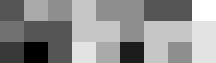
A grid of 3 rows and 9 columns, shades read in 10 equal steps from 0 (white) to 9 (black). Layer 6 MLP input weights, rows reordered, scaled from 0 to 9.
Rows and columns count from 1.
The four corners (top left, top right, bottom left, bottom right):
6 0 7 1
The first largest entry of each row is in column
1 2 2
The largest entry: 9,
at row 3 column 2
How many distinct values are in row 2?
5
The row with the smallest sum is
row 2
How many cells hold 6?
6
